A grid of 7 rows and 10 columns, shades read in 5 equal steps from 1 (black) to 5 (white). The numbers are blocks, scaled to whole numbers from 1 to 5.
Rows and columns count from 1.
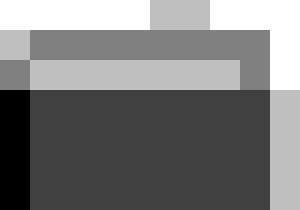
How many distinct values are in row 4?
3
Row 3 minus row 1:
-2 -1 -1 -1 -1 0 0 -1 -2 0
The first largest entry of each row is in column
1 10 10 10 10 10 10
